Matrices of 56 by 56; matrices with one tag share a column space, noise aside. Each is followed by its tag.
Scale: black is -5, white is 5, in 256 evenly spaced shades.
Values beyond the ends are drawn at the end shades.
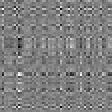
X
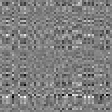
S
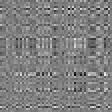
X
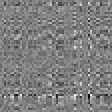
S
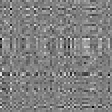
X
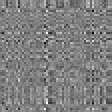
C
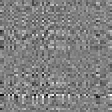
S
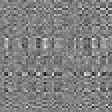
X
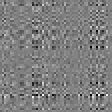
S
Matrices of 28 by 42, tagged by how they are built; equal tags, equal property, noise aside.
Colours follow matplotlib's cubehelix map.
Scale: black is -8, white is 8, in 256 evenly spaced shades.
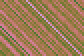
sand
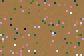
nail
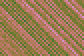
sand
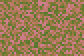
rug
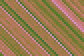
sand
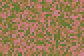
rug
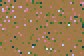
nail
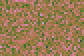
rug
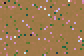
nail
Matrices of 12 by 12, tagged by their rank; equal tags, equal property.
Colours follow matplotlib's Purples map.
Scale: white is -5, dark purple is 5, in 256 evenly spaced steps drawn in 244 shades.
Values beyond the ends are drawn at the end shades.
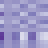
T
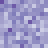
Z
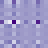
T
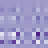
T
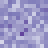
Z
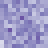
Z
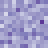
Z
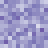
Z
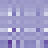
T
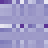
T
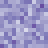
Z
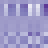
T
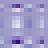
T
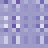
T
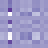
T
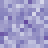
Z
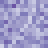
Z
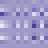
T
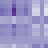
T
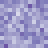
Z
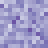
Z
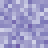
Z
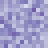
Z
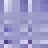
T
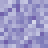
Z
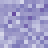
Z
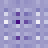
T
